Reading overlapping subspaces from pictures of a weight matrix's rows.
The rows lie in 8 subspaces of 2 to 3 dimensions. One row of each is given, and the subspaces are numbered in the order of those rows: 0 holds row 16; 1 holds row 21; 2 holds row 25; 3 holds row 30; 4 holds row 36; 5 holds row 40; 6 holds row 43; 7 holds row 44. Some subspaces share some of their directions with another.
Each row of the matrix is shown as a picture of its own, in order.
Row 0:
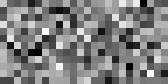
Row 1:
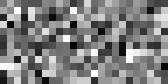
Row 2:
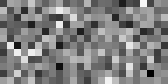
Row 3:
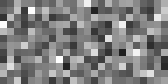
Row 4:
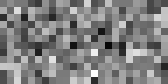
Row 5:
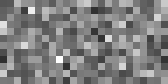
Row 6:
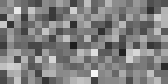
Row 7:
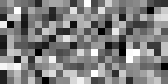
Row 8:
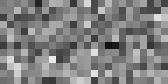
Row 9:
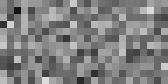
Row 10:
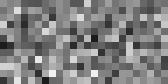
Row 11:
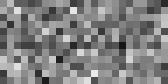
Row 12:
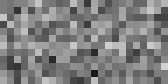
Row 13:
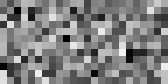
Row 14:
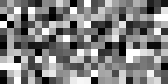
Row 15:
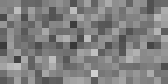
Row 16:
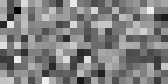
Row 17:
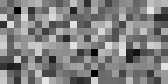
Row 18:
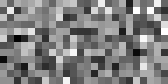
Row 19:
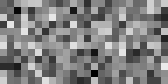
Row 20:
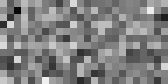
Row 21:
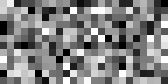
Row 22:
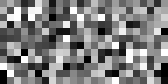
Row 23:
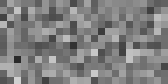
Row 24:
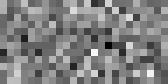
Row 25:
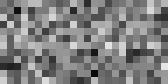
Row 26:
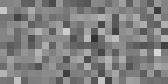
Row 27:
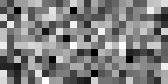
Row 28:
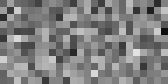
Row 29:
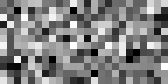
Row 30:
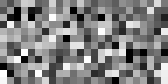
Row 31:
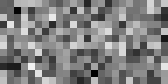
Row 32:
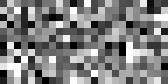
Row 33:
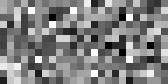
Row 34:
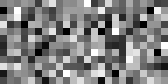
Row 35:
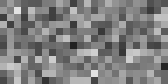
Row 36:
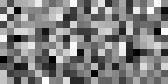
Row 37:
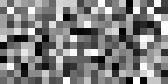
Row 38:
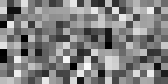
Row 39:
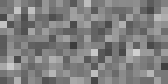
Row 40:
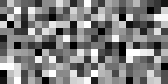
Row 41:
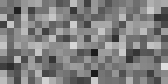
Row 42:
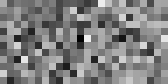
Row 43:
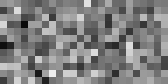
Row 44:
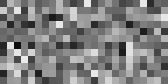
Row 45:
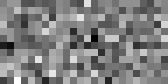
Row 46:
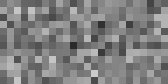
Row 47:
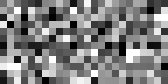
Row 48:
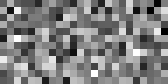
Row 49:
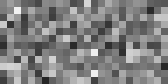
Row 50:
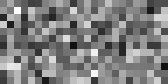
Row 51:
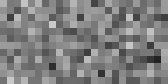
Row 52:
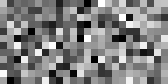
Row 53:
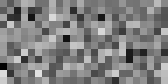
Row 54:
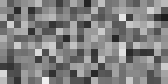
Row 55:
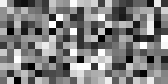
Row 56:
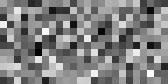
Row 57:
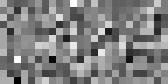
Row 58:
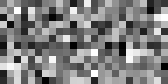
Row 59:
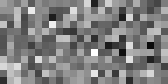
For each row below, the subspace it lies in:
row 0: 7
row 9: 0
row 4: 0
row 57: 2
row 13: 3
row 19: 2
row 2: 7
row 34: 6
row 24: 0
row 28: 4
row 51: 0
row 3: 1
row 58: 7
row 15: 5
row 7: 6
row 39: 1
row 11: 1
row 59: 0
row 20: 0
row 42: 5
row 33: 0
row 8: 3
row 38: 0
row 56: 7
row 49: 6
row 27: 1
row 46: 6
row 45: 6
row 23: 2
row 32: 7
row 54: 5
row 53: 3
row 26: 6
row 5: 1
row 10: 6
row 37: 4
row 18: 4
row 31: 2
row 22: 3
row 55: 2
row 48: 4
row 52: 5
